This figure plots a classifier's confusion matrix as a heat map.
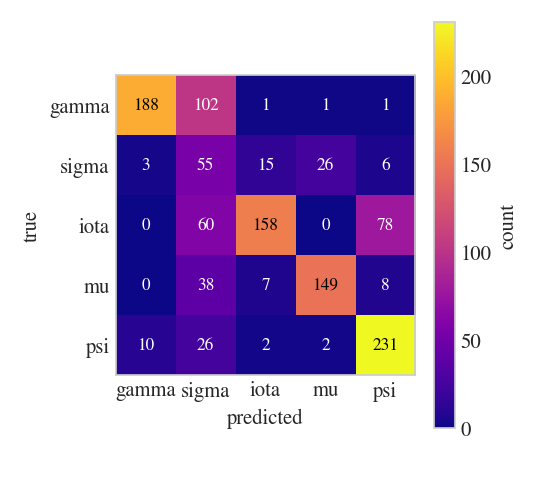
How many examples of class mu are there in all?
202
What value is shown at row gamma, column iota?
1
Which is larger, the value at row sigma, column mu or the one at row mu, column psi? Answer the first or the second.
the first
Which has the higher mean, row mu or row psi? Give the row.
psi
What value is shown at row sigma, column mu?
26
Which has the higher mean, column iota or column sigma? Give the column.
sigma
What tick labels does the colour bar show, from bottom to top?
0, 50, 100, 150, 200
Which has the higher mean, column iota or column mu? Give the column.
iota
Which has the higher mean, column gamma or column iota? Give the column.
gamma
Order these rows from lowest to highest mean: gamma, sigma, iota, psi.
sigma, psi, gamma, iota
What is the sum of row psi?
271
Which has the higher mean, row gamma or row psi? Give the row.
gamma
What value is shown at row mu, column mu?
149
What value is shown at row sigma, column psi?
6
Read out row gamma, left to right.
188 102 1 1 1
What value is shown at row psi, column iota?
2
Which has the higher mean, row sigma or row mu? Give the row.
mu
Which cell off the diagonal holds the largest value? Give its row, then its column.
gamma, sigma
